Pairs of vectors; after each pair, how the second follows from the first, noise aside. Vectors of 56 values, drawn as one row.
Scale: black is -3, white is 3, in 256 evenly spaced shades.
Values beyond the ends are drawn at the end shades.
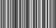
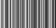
wrapped around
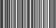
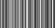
shuffled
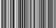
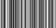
wrapped around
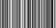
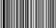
reversed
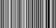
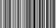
shuffled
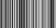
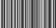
shuffled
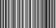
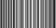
wrapped around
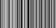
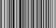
wrapped around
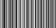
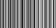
wrapped around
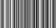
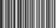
shuffled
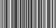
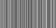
shrunk
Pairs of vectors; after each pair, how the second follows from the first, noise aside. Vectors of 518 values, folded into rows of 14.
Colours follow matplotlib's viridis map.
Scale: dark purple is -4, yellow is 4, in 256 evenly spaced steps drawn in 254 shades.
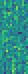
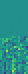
partly zeroed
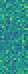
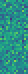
negated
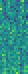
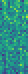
negated
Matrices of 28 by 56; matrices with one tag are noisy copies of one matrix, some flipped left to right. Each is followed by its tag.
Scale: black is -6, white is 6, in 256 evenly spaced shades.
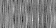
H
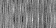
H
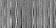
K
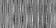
H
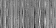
K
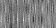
H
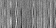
K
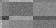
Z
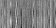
K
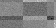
Z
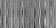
K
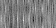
H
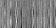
K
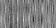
H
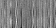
K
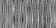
H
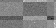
Z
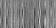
K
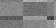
Z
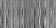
K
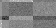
Z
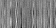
K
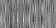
H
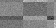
Z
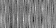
H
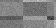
Z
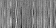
K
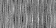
H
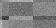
Z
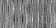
H
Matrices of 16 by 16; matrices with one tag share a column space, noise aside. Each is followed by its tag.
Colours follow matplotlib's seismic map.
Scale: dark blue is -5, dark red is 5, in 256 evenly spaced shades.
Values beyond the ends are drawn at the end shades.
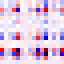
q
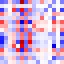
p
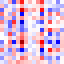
p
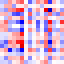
p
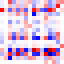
q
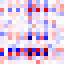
q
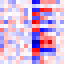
p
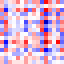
p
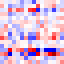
q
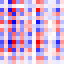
p
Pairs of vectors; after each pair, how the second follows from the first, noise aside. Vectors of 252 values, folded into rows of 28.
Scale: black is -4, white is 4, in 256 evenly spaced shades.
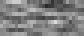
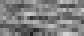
reversed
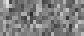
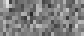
copied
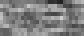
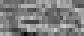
reversed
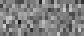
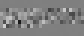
partly zeroed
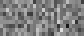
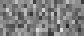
copied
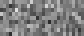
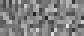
reversed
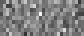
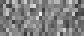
copied
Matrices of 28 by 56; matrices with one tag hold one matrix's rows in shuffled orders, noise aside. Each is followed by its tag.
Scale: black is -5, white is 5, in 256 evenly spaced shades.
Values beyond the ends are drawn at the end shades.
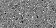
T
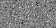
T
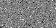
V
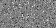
T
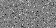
T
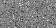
T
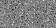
T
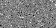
V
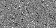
T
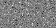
T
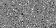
T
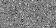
T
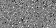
T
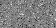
V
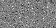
T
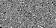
V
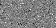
V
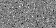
T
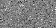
V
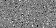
T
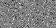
T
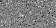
V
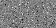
T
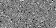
V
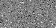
V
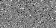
V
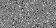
T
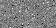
T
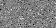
V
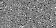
V
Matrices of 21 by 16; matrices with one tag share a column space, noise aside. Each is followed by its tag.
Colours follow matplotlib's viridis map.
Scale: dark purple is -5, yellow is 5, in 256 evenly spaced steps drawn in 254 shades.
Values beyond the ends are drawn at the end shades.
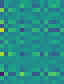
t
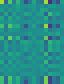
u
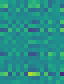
t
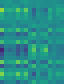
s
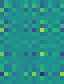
t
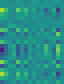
s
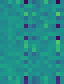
u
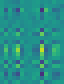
s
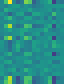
u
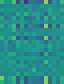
u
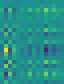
s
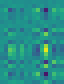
s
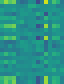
u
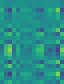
s
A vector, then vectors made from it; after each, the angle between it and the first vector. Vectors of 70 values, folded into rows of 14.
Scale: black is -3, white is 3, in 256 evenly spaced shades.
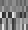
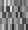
partly aligned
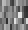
orthogonal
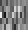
partly aligned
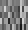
partly opposed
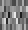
partly aligned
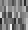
partly aligned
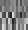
nearly parallel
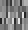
orthogonal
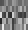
nearly parallel
